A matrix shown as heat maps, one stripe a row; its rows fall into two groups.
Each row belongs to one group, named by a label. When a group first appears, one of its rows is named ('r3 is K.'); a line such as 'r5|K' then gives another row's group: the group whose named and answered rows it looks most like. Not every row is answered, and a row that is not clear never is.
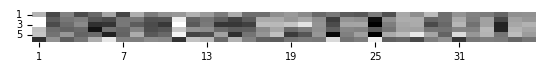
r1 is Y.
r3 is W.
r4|W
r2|W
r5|W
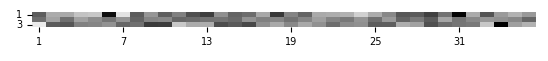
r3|W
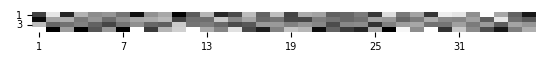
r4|Y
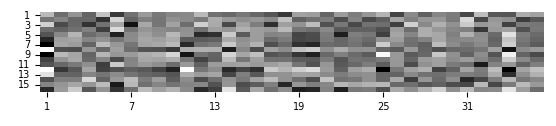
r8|W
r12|W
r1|Y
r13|W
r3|Y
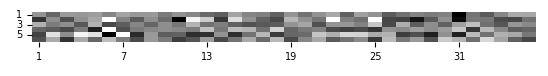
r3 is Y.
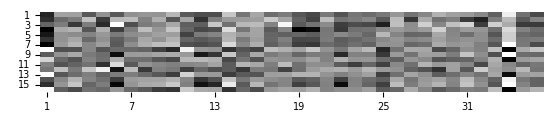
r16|W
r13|W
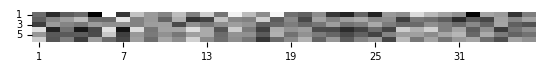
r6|Y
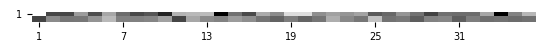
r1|W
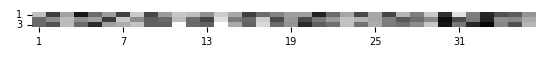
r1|Y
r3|Y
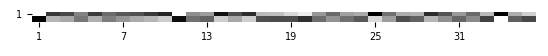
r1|W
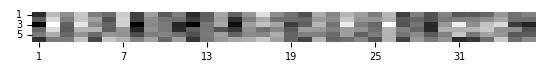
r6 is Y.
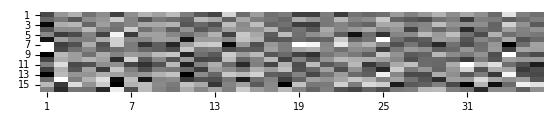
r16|Y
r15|Y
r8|W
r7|W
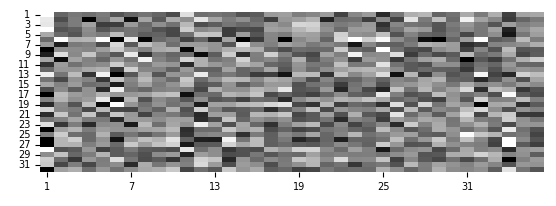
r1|W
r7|Y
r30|W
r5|W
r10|Y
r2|Y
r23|Y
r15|W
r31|Y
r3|W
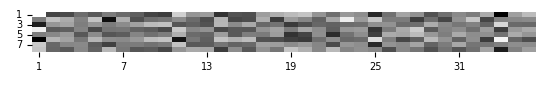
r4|W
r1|W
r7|W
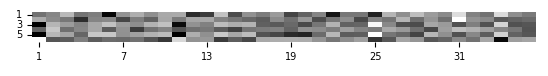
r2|Y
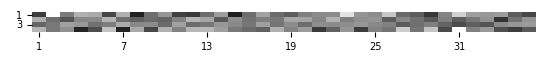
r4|Y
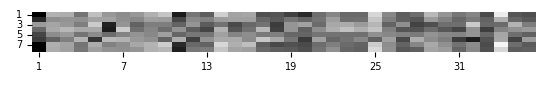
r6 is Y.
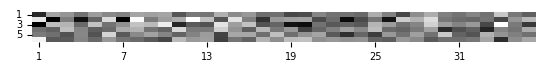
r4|Y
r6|W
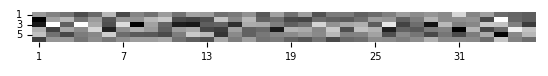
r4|Y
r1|Y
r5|W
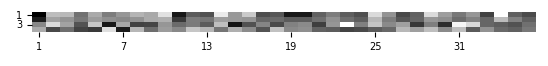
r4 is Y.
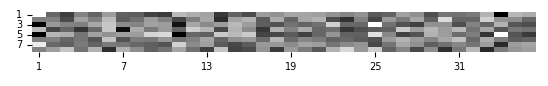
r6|Y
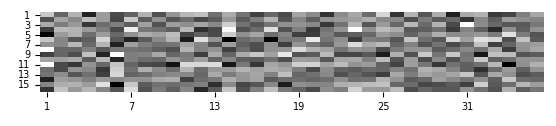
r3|Y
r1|Y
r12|Y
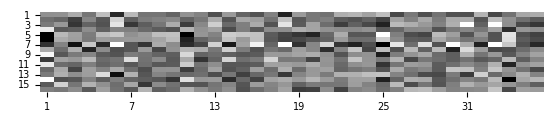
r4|W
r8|Y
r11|W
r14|W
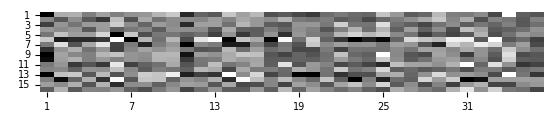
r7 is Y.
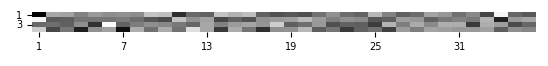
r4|Y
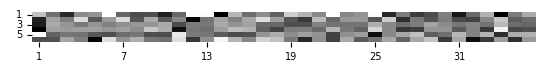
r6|Y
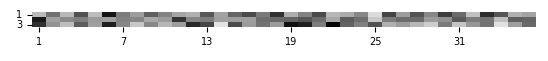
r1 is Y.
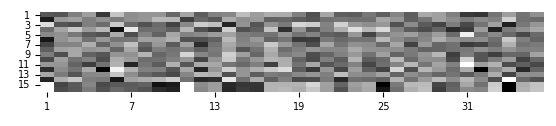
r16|W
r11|Y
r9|Y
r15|W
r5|Y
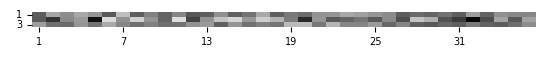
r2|Y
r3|W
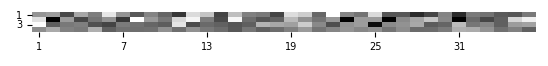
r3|W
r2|Y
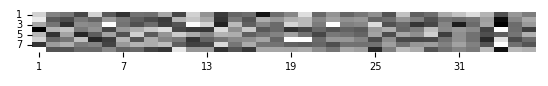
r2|W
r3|W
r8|W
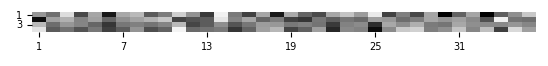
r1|Y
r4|W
